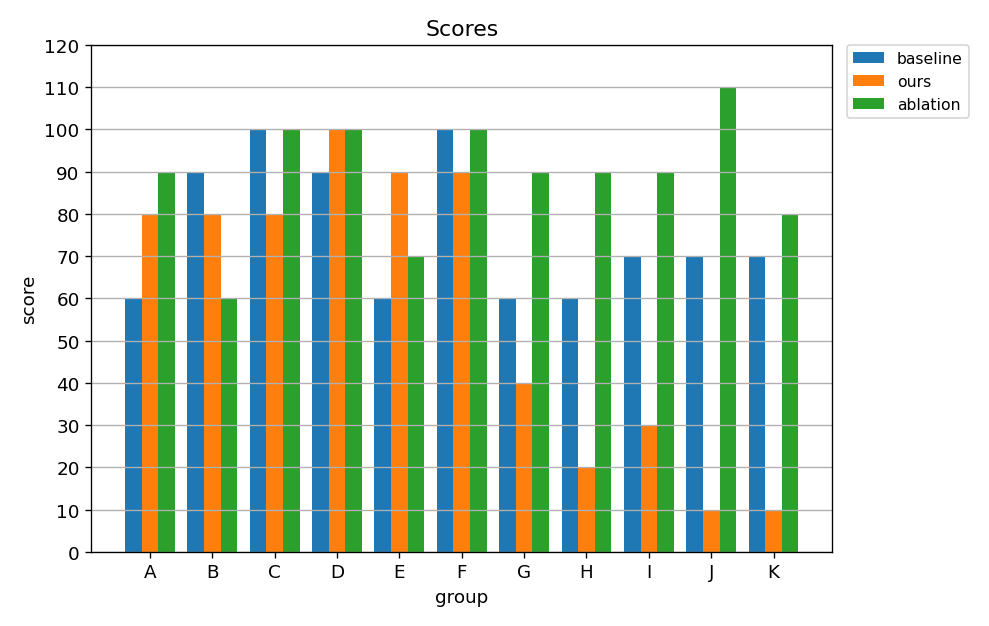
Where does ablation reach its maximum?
J
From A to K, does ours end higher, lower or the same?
lower
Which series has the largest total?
ablation
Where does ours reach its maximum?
D
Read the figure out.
Title: Scores
x-axis: group, ticks A B C D E F G H I J K
y-axis: score, ticks 0 10 20 30 40 50 60 70 80 90 100 110 120
Legend: baseline, ours, ablation
Values:
baseline: 60 90 100 90 60 100 60 60 70 70 70
ours: 80 80 80 100 90 90 40 20 30 10 10
ablation: 90 60 100 100 70 100 90 90 90 110 80
